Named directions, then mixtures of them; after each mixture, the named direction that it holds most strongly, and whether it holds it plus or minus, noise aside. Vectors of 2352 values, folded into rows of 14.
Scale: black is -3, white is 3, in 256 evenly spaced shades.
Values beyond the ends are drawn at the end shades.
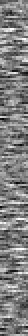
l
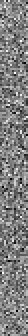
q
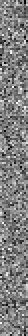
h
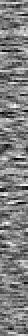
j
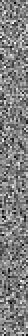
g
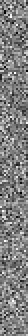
g, minus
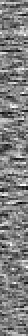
j, plus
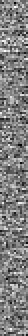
g, plus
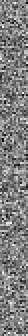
g, minus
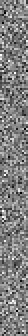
g, minus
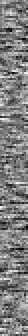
l, minus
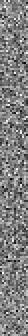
q, plus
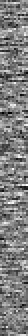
j, plus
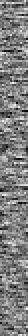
j, plus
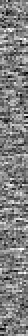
l, plus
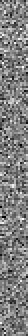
g, plus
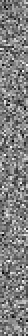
q, minus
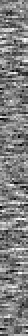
l, plus
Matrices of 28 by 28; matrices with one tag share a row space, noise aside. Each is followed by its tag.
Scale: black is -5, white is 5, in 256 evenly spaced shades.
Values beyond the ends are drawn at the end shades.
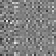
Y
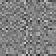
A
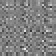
A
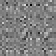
A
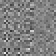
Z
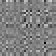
A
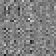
Z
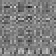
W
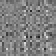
A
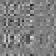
Z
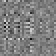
Z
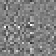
Z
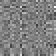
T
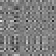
Y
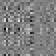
Z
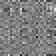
T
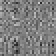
Y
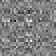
W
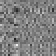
Y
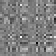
T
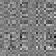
T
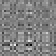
W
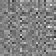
T
